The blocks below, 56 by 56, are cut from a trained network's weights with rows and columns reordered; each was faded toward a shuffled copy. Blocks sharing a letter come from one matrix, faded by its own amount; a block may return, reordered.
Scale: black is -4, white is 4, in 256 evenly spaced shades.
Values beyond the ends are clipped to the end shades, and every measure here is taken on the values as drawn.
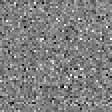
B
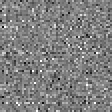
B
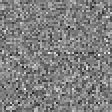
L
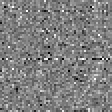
B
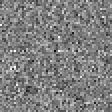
L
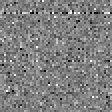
B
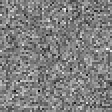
L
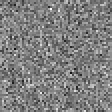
L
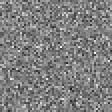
L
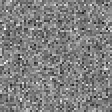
L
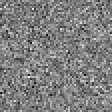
L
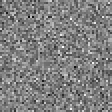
L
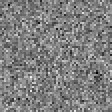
L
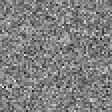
L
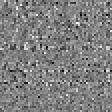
B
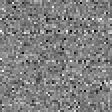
B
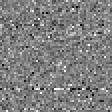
B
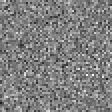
L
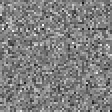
L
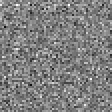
L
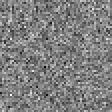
L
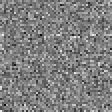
L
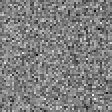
L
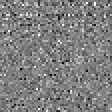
B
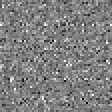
B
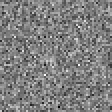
L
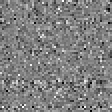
B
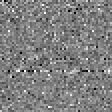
B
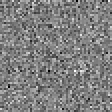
L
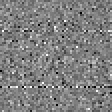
B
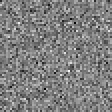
L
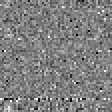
B
